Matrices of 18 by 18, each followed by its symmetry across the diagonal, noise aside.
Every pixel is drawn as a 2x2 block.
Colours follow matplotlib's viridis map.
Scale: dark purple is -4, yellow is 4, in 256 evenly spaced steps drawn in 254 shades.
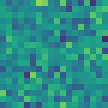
neither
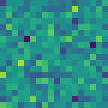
neither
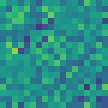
symmetric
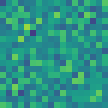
symmetric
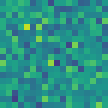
neither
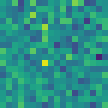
neither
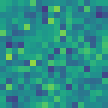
symmetric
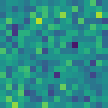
neither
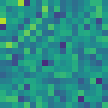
symmetric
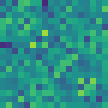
symmetric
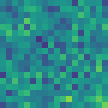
symmetric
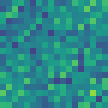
symmetric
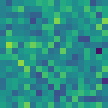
neither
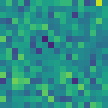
neither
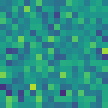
neither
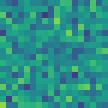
neither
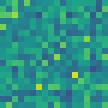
symmetric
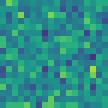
neither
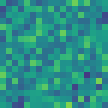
symmetric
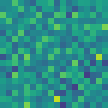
symmetric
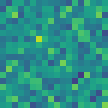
symmetric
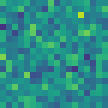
neither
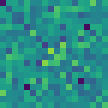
symmetric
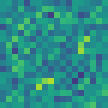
symmetric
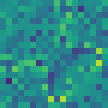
symmetric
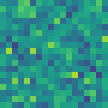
neither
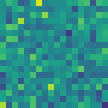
neither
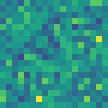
symmetric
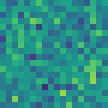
neither
